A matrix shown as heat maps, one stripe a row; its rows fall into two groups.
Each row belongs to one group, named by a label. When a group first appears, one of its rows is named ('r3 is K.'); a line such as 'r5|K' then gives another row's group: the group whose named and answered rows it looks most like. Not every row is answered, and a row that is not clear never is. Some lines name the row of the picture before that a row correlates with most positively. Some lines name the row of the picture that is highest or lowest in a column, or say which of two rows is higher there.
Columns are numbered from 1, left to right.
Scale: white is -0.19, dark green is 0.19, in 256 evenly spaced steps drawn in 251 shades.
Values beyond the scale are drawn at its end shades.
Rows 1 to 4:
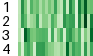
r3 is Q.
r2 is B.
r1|B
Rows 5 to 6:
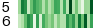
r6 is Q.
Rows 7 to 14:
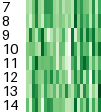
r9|B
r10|B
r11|Q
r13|Q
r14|Q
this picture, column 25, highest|13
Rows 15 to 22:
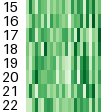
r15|B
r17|B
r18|Q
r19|Q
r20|Q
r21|B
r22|Q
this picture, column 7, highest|18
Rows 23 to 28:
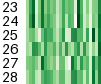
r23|B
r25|B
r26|Q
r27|B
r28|B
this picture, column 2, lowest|26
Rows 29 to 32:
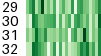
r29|B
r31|Q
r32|Q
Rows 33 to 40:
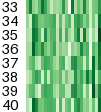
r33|B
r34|Q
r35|Q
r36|Q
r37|B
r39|B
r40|Q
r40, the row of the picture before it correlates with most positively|30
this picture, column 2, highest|33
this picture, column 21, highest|38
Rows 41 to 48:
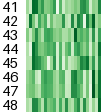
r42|B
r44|Q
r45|Q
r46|B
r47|B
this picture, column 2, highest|42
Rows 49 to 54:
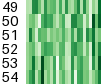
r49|Q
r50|B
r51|B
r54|B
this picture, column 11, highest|51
